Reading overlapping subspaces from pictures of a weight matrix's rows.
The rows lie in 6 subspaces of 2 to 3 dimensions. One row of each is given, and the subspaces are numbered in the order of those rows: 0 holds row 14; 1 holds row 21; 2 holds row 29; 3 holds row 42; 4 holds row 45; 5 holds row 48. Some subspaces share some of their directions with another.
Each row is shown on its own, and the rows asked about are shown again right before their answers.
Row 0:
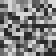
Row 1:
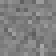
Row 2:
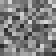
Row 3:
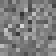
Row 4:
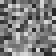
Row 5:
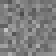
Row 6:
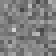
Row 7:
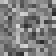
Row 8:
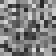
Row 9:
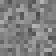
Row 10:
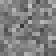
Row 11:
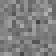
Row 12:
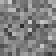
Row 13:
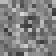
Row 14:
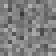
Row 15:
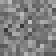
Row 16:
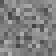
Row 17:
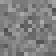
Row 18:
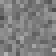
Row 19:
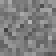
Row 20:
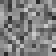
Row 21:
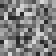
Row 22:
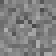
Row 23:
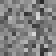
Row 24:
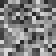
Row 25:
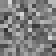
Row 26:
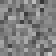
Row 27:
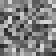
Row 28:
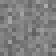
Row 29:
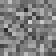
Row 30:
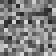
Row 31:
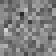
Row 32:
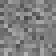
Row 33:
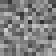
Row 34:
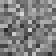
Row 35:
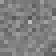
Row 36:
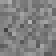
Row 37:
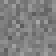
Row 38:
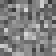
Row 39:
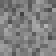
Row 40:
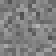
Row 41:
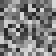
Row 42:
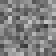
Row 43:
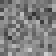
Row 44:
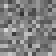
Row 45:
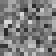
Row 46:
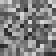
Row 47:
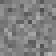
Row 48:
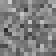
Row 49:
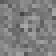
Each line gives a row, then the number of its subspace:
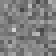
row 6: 0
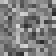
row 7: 3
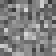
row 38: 5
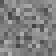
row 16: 1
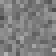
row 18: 0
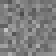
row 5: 0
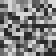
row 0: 1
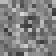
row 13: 3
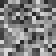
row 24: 2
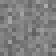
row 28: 0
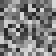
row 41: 4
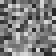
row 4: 5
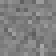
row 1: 2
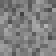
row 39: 2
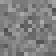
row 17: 3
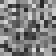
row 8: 5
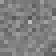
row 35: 5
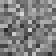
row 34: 0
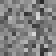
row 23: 2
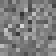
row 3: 4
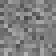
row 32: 2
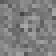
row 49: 3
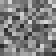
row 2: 3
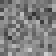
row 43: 4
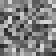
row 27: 3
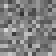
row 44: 0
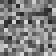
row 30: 4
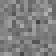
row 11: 4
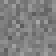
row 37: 4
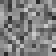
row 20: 0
